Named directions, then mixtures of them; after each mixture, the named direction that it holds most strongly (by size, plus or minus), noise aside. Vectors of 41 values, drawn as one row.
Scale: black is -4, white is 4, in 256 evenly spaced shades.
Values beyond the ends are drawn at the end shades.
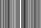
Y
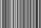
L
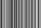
L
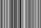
Y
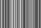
L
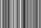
Y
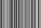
L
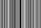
Y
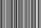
L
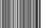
L
